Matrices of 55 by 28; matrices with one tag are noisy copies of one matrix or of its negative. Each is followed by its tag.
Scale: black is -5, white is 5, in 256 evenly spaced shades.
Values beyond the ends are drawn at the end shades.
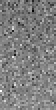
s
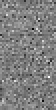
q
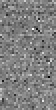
q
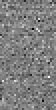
q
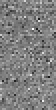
q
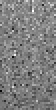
s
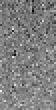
s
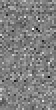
q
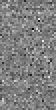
q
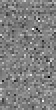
q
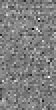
q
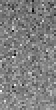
s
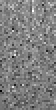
s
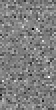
q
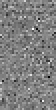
q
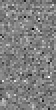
q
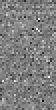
q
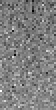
s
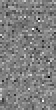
q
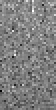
s
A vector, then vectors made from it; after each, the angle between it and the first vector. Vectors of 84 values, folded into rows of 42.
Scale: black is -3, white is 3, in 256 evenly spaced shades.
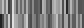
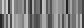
nearly parallel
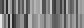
nearly opposite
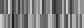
nearly opposite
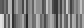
nearly opposite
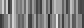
nearly parallel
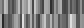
orthogonal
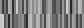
nearly opposite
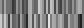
partly opposed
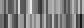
orthogonal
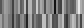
partly opposed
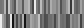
partly opposed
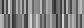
nearly opposite
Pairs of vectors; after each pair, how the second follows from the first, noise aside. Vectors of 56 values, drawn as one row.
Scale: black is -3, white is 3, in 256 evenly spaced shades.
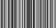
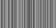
shrunk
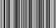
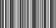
negated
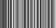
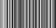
negated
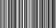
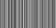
shrunk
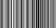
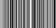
shuffled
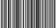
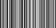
negated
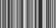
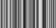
negated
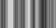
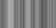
shrunk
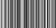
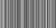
shrunk
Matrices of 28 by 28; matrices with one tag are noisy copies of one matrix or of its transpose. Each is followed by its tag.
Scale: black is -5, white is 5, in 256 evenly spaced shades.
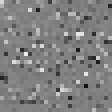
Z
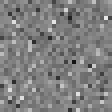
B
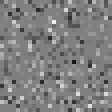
B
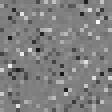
B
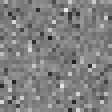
B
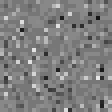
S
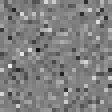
B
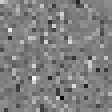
Z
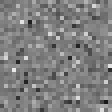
S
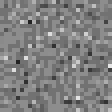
S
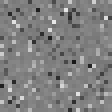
B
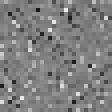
B
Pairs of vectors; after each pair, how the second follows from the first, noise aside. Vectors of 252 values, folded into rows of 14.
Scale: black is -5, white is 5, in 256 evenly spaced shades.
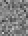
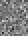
negated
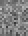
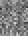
negated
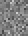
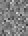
copied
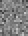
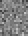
copied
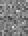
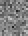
negated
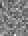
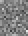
shuffled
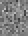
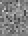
copied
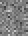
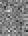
copied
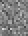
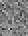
negated
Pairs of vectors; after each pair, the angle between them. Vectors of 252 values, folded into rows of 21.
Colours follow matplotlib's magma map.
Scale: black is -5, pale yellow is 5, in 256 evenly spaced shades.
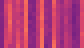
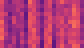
nearly opposite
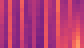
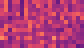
partly opposed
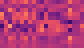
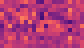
nearly parallel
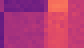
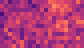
partly aligned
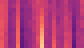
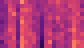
nearly opposite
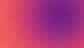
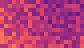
partly aligned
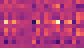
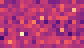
partly opposed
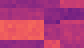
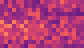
partly aligned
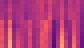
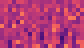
partly opposed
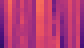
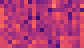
partly opposed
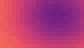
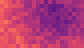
nearly parallel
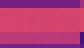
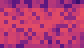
partly aligned
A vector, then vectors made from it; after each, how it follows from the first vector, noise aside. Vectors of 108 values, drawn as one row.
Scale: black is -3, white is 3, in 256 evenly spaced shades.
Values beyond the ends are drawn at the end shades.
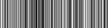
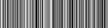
sign-scrambled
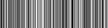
negated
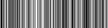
negated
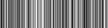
negated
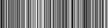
negated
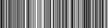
negated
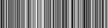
negated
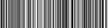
negated
